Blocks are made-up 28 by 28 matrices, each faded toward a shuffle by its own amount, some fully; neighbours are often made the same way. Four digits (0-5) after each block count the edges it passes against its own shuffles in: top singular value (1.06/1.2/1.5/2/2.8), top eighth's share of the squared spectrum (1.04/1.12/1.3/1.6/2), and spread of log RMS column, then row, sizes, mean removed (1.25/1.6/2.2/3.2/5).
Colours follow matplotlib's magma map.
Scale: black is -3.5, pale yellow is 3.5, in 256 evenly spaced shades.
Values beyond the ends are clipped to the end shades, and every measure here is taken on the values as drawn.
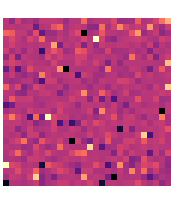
0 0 0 0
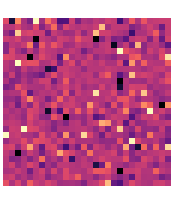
0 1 0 0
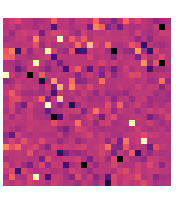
0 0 0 0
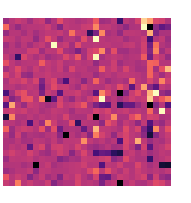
2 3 1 0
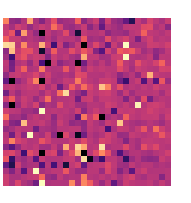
1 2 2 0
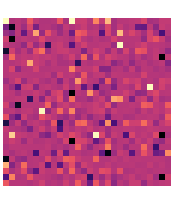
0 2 0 0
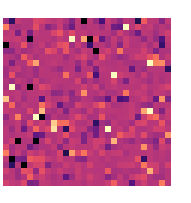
0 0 0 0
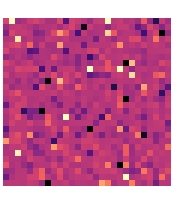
0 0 0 0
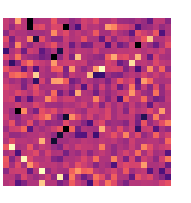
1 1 0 0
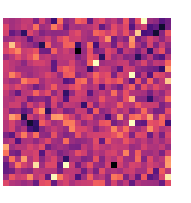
2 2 0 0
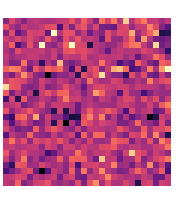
2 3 0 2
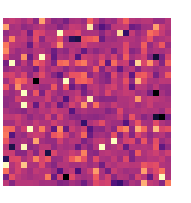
0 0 0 0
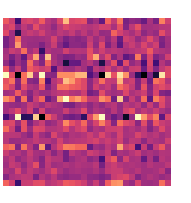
3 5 1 3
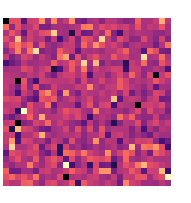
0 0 0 0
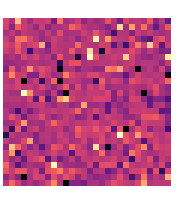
0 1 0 0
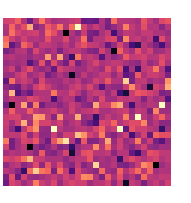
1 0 0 0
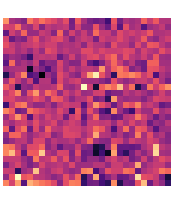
3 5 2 3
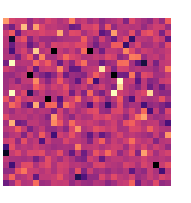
0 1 0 0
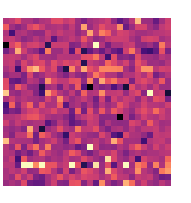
2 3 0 1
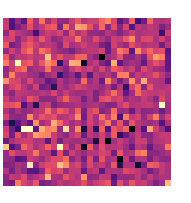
2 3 0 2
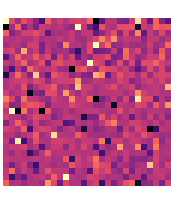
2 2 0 0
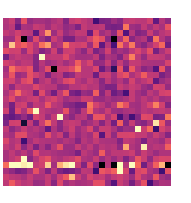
3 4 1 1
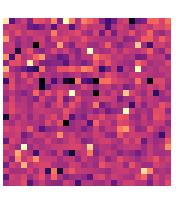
2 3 0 1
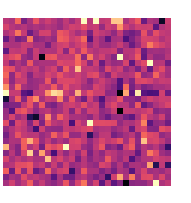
2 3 0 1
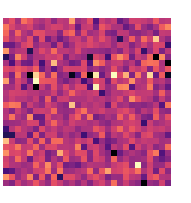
2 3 0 1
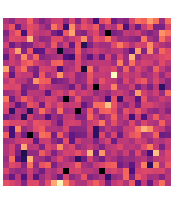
1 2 0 0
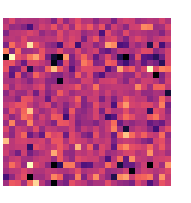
3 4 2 2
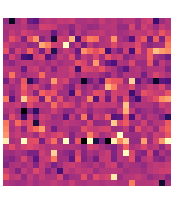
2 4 1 2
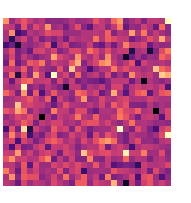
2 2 0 0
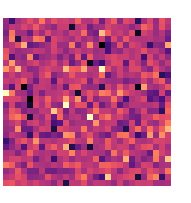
0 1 1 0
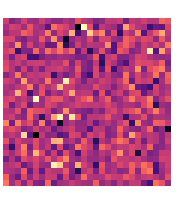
1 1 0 1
